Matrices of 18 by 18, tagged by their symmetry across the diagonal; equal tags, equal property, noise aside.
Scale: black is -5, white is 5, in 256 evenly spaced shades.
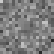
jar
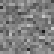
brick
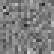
brick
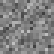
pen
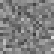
brick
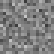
pen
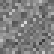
jar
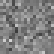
brick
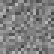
pen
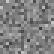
jar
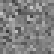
pen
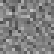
pen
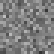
brick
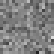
pen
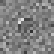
jar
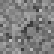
jar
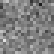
pen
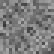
jar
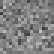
brick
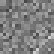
jar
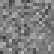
brick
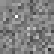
jar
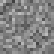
jar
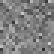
pen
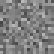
pen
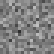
brick
